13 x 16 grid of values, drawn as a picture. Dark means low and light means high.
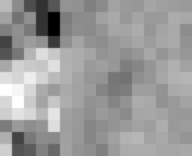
The right part is calmer, past a seam about 30% of the way across. Neither half mirrors the other. The top left is the ninth with the lowest average. The middle left is the ninth with the highest average. No row or column stands out.
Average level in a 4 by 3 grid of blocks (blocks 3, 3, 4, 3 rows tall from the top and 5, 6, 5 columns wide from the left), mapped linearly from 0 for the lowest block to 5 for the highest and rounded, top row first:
023 | 333 | 523 | 223
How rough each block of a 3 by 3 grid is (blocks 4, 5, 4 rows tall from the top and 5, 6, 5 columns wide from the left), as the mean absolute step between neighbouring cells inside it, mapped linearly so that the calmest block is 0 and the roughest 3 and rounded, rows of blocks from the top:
300 | 200 | 300
